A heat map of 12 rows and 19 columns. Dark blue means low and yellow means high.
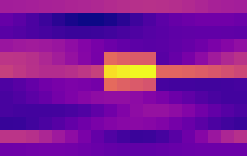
Roughest part: centre. Slope: none. Ninth with the highest average: centre. Grain: streaks across. Histogram: skewed, a long tail of high values. Odd patch: higher, in the centre.
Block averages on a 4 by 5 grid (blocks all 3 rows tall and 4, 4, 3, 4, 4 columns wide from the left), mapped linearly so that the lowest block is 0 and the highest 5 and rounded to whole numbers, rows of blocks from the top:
1 0 1 1 1
3 2 5 3 3
0 1 3 1 0
1 1 1 1 1
